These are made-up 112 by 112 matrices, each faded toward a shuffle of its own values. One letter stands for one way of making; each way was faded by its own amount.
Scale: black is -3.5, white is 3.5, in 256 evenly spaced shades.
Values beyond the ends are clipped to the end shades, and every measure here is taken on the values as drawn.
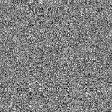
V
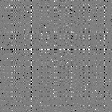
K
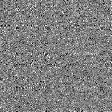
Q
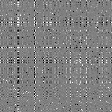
K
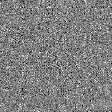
Q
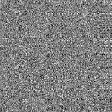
V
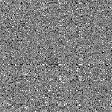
Q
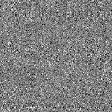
Q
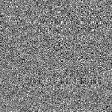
V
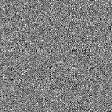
V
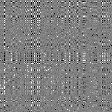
K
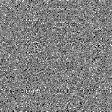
Q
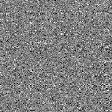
Q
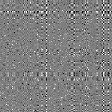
K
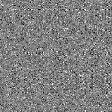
Q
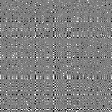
K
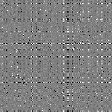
K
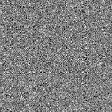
V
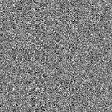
V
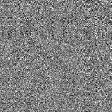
V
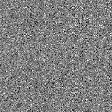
Q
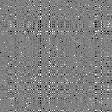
K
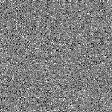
Q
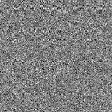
V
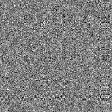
V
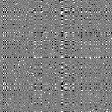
K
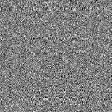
V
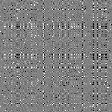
K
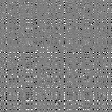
K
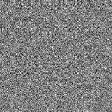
V
